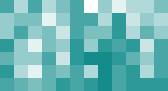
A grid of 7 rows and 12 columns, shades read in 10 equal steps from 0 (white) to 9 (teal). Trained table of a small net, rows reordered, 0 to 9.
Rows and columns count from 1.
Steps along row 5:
down same up down up up same down down down up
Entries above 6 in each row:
3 3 3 6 6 6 9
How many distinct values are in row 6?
7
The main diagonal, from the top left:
7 5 4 5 2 7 8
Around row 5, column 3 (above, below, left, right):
1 1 4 7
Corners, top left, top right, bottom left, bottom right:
7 5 7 8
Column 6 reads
7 7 7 8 8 7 7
